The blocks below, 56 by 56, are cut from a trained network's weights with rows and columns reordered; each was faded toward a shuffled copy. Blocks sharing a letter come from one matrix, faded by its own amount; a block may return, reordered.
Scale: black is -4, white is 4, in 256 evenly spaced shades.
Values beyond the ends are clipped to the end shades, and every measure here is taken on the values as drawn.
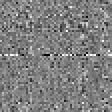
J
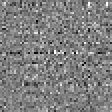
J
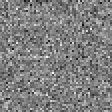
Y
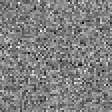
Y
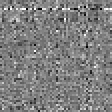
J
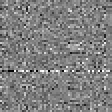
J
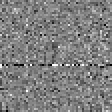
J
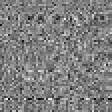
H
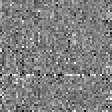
J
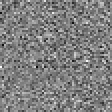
H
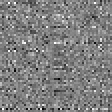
J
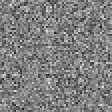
Y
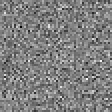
H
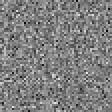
Y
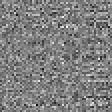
H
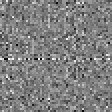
J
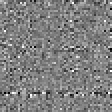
J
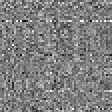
H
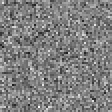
Y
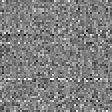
H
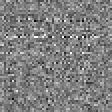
H
